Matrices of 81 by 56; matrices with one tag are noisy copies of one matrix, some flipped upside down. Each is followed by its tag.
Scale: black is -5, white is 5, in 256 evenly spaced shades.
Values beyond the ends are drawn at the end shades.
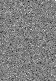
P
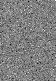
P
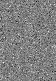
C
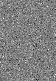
C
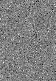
C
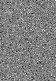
P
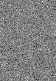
C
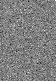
P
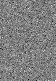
P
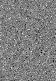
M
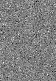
C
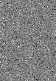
C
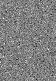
C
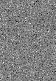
C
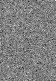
P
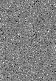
C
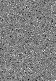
P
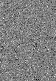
C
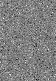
C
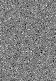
M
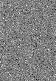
C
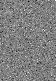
P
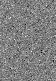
M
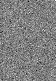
P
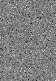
P
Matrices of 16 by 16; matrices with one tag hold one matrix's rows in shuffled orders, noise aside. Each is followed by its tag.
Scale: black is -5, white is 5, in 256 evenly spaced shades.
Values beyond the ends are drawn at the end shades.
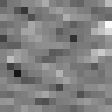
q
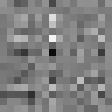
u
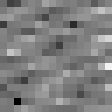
q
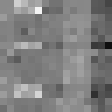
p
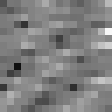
q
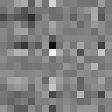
u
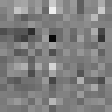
u
